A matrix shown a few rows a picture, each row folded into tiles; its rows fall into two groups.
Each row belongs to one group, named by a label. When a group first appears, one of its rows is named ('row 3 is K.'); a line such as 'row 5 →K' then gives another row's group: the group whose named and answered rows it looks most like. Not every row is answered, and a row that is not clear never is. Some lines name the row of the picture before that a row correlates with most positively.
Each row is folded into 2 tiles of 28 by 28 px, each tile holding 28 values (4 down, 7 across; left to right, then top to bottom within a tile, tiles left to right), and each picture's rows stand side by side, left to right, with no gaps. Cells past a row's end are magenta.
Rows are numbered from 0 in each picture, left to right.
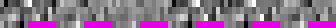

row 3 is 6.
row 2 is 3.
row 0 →6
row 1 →3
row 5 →3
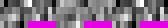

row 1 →3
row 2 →6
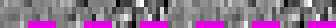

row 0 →3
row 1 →3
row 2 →6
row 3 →3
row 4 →3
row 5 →6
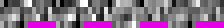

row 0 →6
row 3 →6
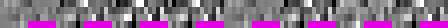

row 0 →3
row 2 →6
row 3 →6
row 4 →3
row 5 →6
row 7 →6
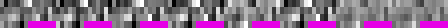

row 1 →6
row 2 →6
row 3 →6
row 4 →3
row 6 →3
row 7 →3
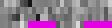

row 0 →3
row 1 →3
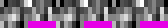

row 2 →6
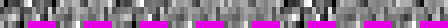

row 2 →6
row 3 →3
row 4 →3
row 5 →6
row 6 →3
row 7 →3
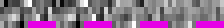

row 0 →6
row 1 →6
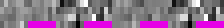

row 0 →3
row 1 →6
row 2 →3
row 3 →6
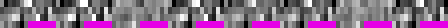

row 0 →6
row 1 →6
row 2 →3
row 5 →6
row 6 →3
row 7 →6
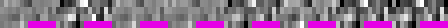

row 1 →6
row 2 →3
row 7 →6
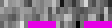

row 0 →3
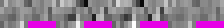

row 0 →3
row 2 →3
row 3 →3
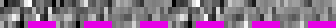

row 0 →6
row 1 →6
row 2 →3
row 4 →3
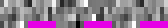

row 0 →3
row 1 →6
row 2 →3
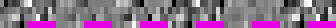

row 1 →3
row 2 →3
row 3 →6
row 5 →6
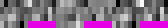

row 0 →6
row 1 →3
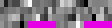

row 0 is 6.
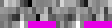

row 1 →3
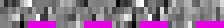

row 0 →6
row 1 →3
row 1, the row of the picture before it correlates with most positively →0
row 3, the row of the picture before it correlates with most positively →1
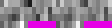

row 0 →3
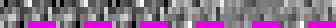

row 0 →6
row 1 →6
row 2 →6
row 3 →3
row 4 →3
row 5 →3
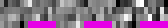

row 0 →6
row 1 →3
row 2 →6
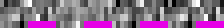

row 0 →6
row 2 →6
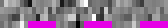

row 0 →3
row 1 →6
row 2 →3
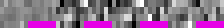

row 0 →3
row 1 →6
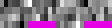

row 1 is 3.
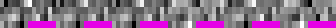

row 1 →6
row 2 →6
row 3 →3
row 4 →6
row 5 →3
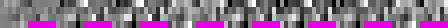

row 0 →3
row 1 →6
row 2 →6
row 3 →3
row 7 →3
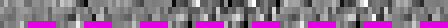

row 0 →3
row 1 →3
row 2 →3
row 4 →6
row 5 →3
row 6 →6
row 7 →3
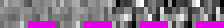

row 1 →3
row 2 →6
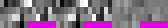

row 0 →6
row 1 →6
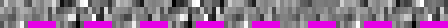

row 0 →3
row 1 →6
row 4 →3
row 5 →3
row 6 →3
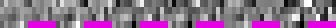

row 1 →3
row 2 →6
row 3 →6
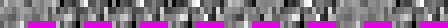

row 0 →3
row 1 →6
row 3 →6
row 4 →3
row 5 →6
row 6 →3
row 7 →6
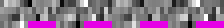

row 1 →6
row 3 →6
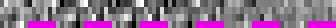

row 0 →3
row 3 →6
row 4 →3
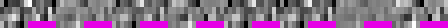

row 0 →6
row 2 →6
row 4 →6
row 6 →3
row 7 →3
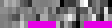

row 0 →3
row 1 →6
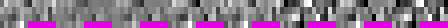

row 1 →3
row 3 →3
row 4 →3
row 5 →6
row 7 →6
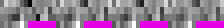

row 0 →3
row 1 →3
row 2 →3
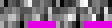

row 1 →6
